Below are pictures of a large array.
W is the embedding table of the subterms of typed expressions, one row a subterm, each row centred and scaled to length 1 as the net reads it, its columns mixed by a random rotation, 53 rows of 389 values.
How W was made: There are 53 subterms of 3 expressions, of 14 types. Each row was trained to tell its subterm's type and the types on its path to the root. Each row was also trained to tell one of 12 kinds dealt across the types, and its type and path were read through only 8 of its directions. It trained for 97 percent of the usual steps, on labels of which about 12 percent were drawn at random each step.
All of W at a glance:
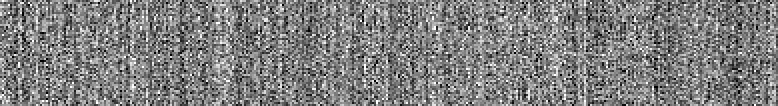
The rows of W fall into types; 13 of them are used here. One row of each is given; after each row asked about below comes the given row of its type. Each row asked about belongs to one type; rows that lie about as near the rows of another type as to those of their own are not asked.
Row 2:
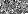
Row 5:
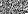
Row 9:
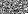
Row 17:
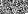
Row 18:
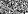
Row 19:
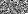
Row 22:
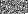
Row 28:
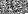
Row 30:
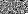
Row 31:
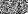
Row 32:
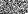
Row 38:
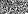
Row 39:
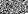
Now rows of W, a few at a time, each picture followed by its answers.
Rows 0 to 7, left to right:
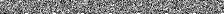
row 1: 38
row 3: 2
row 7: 31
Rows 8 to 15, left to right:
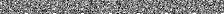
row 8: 28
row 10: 5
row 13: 9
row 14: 9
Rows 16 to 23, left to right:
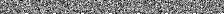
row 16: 19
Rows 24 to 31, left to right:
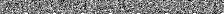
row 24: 38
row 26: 17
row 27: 30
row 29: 31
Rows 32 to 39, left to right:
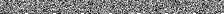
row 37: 30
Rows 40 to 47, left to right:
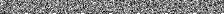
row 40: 32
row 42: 18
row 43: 31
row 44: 17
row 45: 2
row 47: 17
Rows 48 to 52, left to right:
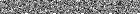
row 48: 2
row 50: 22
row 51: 28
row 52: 9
